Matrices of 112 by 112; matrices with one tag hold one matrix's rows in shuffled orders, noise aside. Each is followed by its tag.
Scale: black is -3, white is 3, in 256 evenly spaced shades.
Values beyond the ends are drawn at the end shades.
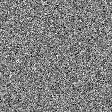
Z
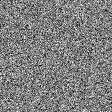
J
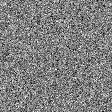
Z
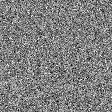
Z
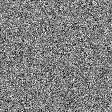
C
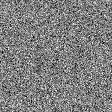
Z
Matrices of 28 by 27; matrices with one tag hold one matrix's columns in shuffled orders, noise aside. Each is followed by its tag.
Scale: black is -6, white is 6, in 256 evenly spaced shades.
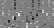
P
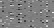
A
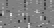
P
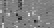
P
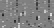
P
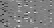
A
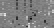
P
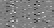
A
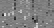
P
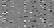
A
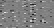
A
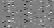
A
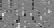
P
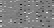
A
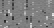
P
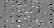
A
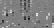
P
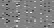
A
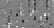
P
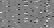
A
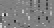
P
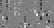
P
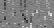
P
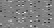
A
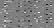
A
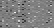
A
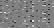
A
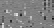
P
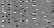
A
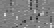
P
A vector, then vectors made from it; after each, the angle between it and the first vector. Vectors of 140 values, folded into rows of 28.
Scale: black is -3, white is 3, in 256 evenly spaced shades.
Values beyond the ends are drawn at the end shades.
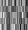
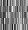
partly opposed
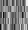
nearly opposite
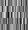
partly aligned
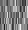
partly opposed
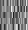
partly opposed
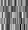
nearly parallel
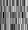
nearly opposite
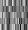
nearly parallel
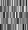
orthogonal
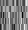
nearly opposite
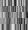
nearly parallel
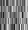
nearly opposite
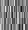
orthogonal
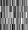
partly opposed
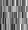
nearly opposite
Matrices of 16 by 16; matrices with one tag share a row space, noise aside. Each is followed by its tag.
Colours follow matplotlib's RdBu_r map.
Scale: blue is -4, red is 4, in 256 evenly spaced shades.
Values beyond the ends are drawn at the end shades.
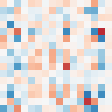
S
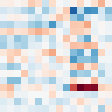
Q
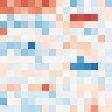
Q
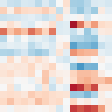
Q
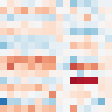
Q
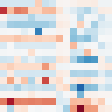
Q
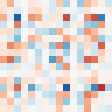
S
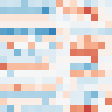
Q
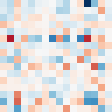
S
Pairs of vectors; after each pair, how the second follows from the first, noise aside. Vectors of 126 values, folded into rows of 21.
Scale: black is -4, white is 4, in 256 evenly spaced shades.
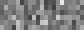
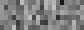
negated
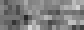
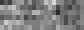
reversed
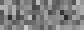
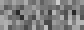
reversed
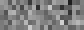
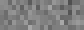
shrunk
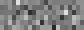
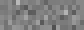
shrunk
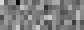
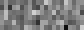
reversed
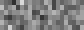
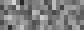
negated
